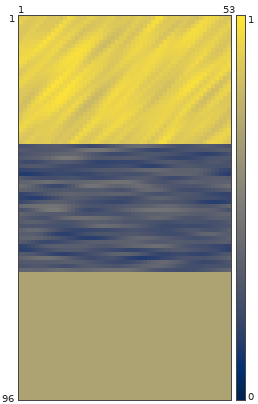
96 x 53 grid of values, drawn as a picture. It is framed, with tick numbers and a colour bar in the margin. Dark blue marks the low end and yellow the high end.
It is made of 3 by 1 panels. Panel 1,1: very high, slanting up to the right, faint in contrast. Panel 2,1: low, streaked across. Panel 3,1: high, flat.
